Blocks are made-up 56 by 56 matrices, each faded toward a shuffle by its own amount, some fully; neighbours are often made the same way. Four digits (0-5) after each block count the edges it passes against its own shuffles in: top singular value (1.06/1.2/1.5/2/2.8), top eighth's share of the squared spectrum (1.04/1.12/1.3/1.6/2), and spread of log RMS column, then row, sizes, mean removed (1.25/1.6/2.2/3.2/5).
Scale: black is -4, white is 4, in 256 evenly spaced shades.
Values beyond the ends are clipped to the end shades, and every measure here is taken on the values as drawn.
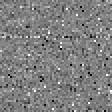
2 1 0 1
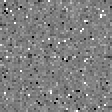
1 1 0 0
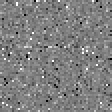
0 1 0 0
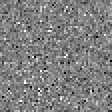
1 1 0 1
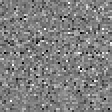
2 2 0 2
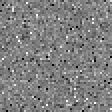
0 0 0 0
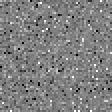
0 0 0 0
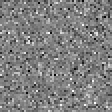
1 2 0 1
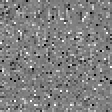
2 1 0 0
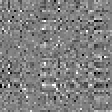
4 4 2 2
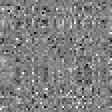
4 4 2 2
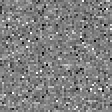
0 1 0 0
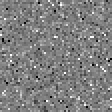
0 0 0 0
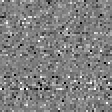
2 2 0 2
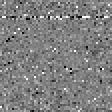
3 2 0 2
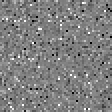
0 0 0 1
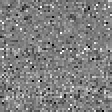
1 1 0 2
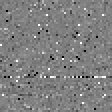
3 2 0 1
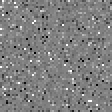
0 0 0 0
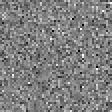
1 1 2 0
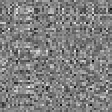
4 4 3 3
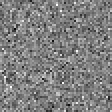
2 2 0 0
